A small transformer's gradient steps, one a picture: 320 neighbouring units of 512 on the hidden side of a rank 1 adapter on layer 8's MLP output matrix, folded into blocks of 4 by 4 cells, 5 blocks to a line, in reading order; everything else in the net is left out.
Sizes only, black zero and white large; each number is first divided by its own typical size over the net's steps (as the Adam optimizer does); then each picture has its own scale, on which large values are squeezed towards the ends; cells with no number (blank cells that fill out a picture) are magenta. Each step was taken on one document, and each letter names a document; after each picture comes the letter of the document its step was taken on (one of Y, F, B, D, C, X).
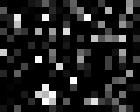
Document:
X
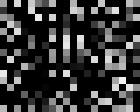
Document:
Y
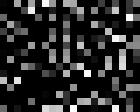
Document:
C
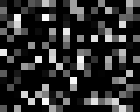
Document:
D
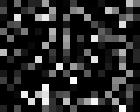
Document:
D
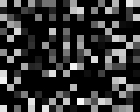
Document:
Y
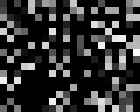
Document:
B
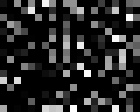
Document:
C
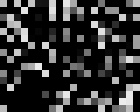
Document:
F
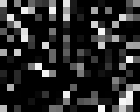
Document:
F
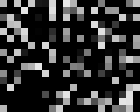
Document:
F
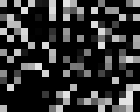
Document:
F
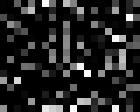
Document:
C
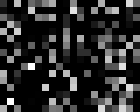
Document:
B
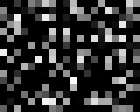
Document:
D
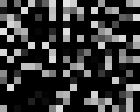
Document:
F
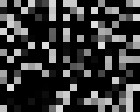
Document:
F
